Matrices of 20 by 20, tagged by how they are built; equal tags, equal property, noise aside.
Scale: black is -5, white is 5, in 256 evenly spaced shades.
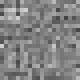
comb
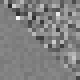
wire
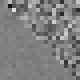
wire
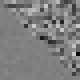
wire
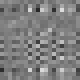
comb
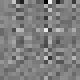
comb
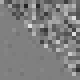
wire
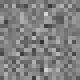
comb
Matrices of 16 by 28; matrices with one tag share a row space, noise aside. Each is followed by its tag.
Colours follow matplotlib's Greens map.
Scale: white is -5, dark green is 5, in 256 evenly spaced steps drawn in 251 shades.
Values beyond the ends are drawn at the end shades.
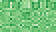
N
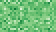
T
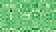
N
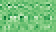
T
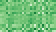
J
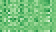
T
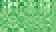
T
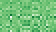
N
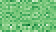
N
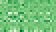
T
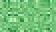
T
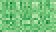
N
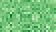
N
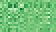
T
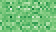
N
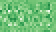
T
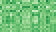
N
